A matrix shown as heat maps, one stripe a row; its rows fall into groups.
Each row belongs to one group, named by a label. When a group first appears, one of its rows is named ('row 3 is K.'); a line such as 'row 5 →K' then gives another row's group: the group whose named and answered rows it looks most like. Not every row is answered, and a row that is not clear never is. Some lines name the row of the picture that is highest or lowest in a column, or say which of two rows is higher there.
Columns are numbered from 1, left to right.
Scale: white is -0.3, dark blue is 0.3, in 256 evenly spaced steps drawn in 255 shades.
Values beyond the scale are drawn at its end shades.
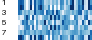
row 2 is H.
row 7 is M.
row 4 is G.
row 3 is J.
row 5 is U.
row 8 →H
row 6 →G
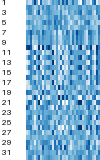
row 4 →M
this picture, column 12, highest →10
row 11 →U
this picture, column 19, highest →20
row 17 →U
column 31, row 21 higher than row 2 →Yes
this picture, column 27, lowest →20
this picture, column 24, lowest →26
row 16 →H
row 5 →J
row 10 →H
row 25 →J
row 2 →H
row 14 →H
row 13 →U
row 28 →M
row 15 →U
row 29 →J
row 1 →G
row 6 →M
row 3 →H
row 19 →H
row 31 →M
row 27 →U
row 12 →H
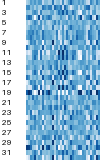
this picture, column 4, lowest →23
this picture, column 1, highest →30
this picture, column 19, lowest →19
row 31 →G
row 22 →J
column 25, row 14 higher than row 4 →No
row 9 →U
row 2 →J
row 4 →H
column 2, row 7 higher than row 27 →Yes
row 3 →G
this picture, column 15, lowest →32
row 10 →J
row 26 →U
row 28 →J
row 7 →M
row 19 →H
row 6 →U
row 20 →M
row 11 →G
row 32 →U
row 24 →U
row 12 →G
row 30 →H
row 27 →M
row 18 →G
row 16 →J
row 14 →J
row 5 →G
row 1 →U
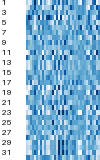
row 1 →G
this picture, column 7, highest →4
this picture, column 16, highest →4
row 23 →G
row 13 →G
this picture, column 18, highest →4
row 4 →H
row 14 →G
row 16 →H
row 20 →J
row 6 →H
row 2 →U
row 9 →J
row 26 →M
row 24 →M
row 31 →G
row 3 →M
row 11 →U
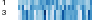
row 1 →M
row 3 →U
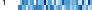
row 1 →U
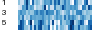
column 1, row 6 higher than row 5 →Yes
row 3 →J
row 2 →U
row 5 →H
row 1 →G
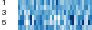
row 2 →J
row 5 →H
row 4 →H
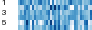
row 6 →G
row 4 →M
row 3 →M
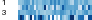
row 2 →U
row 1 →G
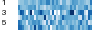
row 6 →H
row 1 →M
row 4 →U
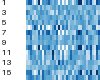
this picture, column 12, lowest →6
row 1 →H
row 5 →M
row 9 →M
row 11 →U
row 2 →G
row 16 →M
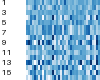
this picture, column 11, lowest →16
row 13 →H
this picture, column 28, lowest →14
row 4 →U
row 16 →G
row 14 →G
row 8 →U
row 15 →U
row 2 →G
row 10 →U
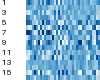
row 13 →M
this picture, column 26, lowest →7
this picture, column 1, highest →7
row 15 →G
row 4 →J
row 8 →U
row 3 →G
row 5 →H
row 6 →G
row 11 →G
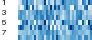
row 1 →U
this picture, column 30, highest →5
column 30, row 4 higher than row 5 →No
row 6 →H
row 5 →U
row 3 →J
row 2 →G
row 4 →J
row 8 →J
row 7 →M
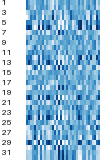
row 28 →G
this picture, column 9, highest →6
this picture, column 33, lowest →28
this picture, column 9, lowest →4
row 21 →G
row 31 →G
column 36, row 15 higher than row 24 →No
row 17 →J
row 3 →U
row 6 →H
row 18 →G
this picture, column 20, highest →15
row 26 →U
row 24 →H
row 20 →H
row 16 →M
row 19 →M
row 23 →H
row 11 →M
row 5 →H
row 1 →J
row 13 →H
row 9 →J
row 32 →G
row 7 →G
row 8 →M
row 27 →G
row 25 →J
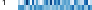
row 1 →G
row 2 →H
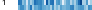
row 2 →H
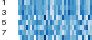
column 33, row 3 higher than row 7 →Yes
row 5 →J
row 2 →M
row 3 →M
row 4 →U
